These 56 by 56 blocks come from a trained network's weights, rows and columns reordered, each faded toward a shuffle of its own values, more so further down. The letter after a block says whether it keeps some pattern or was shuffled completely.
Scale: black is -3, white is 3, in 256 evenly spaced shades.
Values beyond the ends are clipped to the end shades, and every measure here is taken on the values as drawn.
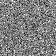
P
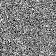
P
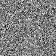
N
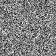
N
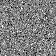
P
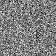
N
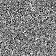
P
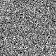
N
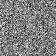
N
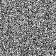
P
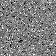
P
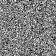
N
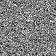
P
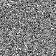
N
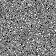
P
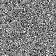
P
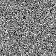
P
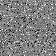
N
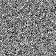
P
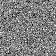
P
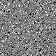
P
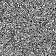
P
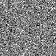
N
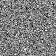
P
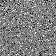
P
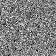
P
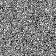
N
